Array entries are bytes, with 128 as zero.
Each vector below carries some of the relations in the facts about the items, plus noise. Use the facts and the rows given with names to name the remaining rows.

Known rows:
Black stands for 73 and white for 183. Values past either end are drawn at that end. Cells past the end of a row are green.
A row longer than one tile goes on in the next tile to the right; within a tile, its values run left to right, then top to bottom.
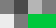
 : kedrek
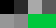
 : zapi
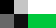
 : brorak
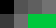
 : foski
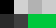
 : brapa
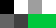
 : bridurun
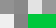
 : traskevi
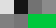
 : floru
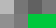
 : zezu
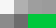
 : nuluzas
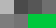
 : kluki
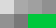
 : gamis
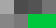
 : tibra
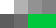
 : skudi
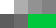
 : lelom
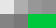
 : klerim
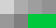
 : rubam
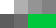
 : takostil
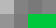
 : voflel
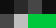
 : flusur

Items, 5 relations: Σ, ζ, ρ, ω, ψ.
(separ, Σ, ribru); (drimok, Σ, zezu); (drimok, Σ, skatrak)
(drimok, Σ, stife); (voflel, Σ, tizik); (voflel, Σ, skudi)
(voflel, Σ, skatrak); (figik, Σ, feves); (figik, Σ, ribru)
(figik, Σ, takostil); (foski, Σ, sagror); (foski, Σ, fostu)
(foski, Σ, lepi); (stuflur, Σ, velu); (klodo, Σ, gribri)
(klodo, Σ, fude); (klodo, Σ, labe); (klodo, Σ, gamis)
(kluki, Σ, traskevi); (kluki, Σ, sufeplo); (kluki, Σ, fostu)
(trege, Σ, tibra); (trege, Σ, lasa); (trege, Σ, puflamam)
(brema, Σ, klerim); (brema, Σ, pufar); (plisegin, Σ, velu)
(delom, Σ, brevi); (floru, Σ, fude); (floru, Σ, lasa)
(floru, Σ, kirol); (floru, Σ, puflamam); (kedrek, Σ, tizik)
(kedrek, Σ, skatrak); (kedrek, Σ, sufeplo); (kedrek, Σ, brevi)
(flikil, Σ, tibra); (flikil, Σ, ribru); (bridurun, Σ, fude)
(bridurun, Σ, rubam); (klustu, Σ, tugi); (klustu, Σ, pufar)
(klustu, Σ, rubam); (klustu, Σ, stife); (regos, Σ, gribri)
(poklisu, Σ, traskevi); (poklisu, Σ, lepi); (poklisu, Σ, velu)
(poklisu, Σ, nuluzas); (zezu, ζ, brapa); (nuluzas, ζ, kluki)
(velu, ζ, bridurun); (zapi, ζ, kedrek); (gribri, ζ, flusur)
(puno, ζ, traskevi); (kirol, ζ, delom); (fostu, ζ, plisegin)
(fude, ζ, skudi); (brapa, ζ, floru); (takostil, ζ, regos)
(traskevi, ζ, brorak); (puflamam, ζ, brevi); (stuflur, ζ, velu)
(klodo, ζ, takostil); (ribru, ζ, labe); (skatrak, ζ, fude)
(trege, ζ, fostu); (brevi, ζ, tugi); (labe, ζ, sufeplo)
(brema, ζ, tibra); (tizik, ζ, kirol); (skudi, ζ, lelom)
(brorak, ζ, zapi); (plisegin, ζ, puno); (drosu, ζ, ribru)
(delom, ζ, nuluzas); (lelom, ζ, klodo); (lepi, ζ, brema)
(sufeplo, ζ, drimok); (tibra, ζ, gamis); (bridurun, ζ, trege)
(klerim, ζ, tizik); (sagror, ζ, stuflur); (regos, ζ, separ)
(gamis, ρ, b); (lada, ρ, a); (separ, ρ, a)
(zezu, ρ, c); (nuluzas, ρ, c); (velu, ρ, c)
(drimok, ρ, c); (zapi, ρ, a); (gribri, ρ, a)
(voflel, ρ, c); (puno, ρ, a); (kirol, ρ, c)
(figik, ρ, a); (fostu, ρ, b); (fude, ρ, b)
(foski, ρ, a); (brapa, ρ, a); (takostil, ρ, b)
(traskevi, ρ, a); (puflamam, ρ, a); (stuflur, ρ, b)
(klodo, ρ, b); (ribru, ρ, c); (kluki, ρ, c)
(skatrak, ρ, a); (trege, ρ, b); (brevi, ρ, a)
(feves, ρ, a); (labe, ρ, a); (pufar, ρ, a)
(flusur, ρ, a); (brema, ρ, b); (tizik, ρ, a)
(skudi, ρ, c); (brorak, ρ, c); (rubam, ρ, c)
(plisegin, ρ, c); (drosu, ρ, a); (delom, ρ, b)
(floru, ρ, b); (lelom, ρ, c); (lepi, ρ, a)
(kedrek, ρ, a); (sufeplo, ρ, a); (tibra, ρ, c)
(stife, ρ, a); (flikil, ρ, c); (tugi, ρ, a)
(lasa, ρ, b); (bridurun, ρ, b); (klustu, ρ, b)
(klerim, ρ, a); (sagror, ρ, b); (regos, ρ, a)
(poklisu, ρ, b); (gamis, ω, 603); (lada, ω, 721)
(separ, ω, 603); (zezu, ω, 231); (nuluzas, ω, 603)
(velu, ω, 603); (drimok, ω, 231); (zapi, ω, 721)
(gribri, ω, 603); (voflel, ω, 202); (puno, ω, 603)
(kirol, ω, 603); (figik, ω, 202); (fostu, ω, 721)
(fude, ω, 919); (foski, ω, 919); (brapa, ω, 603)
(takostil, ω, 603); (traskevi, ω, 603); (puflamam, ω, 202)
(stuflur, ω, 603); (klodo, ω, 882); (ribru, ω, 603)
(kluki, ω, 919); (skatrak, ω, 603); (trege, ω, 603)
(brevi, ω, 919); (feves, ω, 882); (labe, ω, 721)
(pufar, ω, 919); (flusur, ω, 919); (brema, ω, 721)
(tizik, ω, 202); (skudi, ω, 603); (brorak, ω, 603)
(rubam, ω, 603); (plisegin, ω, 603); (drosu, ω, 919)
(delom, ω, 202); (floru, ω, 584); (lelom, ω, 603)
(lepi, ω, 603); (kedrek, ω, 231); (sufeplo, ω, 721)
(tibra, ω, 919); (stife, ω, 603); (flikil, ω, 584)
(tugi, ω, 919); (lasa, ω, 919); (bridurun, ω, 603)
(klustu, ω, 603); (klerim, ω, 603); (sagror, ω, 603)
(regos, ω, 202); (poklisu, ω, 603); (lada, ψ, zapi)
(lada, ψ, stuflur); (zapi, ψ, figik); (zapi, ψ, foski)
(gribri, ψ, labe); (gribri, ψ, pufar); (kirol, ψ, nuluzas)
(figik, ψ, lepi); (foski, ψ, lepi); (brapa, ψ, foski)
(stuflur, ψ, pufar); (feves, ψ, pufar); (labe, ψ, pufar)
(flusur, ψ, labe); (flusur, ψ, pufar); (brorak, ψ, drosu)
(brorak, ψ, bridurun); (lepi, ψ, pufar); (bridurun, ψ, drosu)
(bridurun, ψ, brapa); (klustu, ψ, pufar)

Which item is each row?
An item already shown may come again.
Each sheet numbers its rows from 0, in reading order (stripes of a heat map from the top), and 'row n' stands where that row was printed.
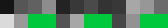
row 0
fostu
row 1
pufar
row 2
lepi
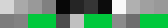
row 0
kirol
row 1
feves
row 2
nuluzas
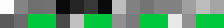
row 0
regos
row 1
feves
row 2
puflamam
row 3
plisegin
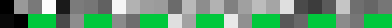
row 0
drosu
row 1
figik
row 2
nuluzas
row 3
trege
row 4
plisegin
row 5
klodo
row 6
drimok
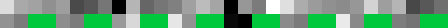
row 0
gamis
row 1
lasa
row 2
stuflur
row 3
plisegin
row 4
drosu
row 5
ribru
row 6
puno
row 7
kluki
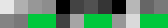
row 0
klerim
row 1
lada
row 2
stuflur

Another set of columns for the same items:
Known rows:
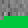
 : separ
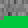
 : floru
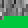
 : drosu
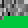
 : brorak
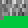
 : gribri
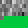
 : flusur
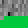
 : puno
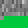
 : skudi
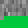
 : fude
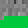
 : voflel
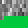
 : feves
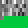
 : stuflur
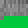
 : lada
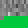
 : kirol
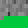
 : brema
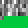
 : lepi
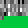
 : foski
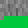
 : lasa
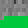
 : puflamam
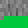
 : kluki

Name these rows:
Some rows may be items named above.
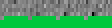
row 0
regos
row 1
kedrek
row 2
plisegin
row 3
traskevi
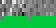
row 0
pufar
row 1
drimok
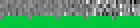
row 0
kluki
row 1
zezu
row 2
kirol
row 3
stuflur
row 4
figik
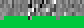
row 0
trege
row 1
bridurun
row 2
kirol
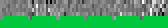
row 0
zezu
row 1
zapi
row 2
fostu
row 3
kluki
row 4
klodo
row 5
labe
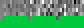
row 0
nuluzas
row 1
stuflur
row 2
brapa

